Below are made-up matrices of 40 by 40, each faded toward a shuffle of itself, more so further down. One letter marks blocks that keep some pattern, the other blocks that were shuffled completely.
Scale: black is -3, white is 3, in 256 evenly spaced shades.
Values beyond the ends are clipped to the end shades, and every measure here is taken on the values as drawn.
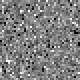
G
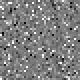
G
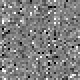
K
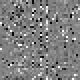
K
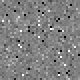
G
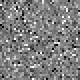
G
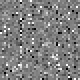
K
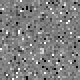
G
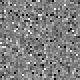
G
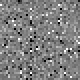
K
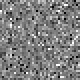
K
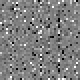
K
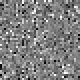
K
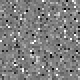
G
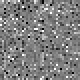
K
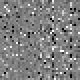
K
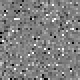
G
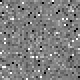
G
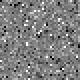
G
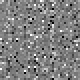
K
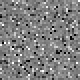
G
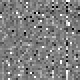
K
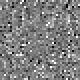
K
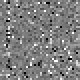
K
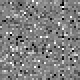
K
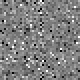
K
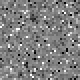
G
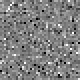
G
